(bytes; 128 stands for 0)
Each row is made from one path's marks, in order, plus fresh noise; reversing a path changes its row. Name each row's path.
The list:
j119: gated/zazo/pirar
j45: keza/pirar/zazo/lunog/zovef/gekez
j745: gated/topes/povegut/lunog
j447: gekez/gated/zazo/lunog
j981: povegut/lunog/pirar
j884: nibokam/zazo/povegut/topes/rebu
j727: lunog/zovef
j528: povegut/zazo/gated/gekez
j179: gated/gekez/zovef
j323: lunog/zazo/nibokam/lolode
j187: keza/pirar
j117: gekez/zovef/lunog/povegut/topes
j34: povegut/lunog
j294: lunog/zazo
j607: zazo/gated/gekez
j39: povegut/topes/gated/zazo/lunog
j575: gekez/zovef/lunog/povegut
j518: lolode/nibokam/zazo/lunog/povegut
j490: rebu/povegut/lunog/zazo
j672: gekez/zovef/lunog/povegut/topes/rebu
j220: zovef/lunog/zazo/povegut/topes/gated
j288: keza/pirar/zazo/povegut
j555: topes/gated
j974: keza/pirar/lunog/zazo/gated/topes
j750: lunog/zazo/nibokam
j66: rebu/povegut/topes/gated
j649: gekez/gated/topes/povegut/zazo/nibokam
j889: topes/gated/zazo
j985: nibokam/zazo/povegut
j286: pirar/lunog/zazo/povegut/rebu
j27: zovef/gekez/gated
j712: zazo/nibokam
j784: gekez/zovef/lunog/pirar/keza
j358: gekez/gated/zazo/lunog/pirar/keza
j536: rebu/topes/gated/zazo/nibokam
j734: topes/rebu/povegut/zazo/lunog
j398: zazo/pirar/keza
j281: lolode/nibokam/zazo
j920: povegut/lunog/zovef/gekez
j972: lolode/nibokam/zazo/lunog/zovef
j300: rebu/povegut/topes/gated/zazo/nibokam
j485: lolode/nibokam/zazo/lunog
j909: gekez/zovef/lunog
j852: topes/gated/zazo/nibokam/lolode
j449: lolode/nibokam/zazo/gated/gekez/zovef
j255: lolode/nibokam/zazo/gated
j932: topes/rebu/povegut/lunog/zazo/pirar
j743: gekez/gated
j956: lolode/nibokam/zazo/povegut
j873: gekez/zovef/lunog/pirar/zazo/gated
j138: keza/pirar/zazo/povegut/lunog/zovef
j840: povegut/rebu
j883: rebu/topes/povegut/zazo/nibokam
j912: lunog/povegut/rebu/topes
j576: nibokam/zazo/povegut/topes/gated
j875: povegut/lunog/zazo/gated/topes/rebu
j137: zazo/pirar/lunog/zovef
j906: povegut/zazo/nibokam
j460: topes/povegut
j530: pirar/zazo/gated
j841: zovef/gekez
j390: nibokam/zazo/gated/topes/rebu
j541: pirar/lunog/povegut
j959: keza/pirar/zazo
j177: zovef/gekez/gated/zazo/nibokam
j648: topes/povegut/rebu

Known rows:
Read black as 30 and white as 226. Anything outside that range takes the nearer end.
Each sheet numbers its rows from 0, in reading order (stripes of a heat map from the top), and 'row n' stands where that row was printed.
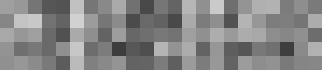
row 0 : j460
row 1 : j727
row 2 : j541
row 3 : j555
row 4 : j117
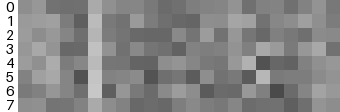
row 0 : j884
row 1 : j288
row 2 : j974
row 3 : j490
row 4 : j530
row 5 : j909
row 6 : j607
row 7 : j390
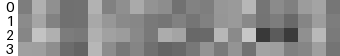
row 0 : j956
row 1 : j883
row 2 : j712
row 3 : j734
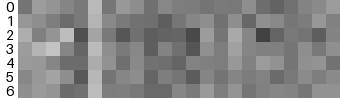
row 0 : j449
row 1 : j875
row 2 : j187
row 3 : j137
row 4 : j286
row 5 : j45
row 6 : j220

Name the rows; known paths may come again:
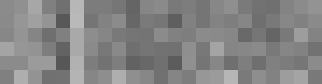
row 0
j873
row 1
j45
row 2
j300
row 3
j932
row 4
j784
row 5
j956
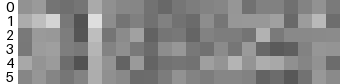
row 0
j884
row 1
j294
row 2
j920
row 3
j177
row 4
j541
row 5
j536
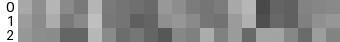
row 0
j119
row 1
j530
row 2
j745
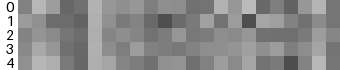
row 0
j906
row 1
j912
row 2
j649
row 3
j518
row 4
j750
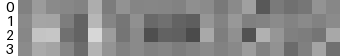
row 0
j852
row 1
j138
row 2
j727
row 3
j485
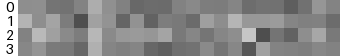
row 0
j390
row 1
j981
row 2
j281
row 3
j672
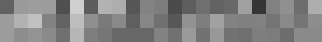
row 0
j841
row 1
j137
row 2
j974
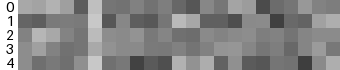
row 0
j959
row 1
j743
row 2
j972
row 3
j883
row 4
j555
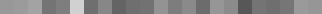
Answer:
j889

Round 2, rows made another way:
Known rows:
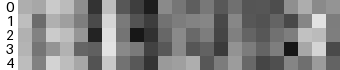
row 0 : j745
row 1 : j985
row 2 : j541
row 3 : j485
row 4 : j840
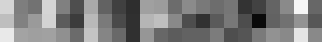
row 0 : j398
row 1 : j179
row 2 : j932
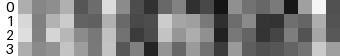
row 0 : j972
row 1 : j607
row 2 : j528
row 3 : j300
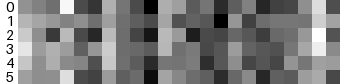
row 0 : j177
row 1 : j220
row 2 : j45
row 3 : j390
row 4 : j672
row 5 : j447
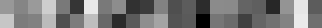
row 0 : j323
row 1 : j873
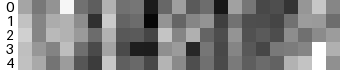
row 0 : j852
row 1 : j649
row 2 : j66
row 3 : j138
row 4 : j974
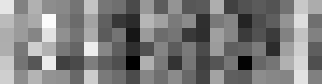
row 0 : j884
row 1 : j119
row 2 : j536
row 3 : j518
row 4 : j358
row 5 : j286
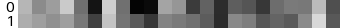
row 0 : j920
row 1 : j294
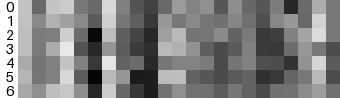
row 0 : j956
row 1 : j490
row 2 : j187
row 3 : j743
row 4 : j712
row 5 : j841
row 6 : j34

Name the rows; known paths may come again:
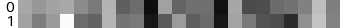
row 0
j39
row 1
j852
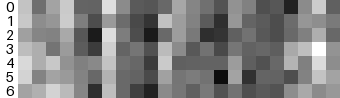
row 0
j281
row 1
j555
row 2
j909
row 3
j974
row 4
j875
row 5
j576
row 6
j745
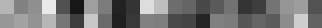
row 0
j27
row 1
j727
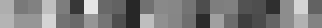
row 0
j712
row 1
j889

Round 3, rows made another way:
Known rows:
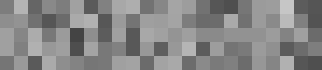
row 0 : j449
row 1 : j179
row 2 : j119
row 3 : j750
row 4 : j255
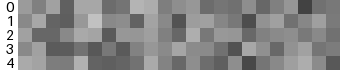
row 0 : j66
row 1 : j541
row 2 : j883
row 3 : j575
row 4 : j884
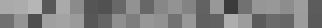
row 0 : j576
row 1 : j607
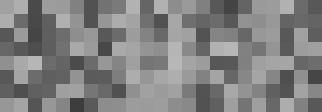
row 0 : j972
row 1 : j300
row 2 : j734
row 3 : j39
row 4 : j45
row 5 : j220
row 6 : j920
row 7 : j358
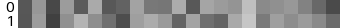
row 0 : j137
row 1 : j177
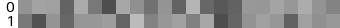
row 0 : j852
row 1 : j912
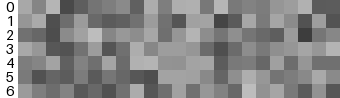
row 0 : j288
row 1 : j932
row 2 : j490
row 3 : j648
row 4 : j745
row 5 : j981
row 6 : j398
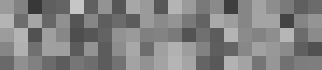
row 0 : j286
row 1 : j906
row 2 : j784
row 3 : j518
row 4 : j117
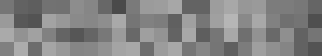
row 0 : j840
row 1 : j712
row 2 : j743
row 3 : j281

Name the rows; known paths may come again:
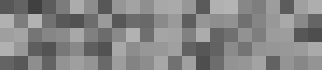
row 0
j39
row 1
j187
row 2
j956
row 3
j648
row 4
j912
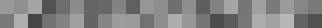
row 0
j555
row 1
j449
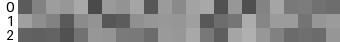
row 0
j294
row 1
j460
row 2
j34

